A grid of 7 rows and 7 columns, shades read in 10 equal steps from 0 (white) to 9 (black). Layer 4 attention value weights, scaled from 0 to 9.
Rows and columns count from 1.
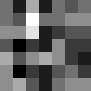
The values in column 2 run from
3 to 9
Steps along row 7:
down up up down down same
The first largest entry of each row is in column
2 2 4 2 7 2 4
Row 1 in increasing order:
3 5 5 5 6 8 8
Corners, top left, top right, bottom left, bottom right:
5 5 4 4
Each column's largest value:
6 9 7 8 7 7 8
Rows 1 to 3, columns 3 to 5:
3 8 5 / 0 5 5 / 1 8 7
